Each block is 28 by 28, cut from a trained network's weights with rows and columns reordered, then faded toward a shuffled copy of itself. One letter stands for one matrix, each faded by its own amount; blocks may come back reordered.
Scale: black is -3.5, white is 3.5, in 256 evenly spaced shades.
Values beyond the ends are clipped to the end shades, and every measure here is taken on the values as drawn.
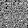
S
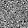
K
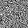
K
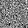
K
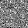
K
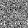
S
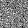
K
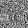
K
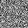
K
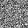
K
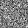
K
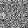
S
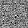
S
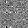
S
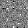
S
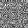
S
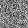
K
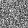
K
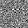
S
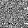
S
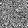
K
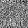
S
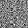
S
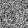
S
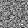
S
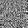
S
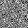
S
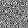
S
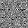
S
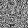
S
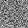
S
